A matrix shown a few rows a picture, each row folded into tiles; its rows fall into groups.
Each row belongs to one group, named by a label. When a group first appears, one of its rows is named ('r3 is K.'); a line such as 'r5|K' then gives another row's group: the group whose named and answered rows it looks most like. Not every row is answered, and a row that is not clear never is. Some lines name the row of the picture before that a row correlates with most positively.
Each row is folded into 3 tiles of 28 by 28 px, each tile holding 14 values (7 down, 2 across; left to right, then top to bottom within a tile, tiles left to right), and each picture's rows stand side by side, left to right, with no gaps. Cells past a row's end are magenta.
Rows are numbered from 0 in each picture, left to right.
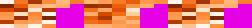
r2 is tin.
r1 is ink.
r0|tin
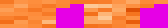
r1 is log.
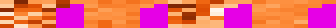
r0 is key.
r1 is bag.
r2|ink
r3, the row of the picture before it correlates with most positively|0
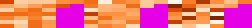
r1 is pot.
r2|tin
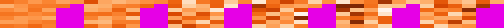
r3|tin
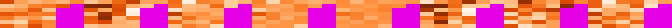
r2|pot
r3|pot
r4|pot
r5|ink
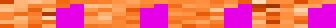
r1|log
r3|ink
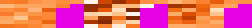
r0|log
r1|tin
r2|ink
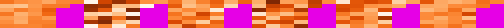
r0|log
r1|tin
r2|pot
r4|tin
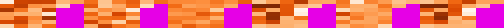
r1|pot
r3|ink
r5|ink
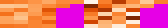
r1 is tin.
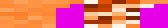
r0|pot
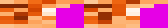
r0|ink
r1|ink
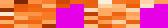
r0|key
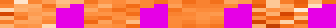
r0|pot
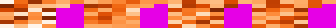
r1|ink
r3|key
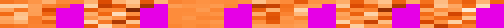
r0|log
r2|log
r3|ink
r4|key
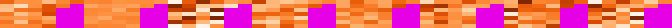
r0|log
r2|tin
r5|ink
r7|tin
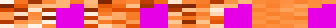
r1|key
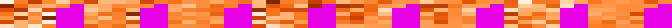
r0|tin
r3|key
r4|ink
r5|ink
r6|pot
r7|bag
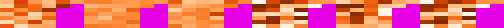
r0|key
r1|log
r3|tin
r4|ink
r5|tin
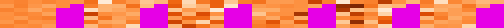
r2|pot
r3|bag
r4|ink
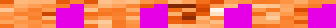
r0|bag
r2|ink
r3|log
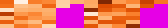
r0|pot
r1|key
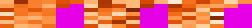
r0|key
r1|key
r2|tin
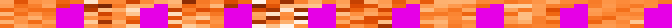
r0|key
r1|ink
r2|key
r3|tin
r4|key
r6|log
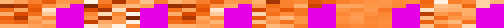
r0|ink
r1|tin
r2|ink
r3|key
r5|pot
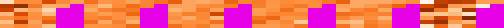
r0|ink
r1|log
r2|bag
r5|tin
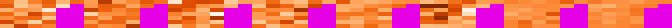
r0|pot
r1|key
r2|tin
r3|key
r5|ink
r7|log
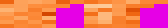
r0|bag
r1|log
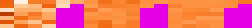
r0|pot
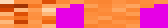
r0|ink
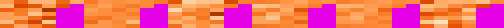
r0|key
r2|bag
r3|log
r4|log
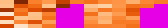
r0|key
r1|log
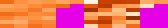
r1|tin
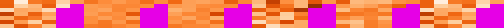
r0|pot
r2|bag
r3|key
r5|pot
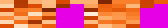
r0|key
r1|key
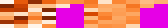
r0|tin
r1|pot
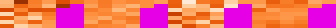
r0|key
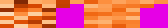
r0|key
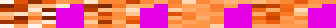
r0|tin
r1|ink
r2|pot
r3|ink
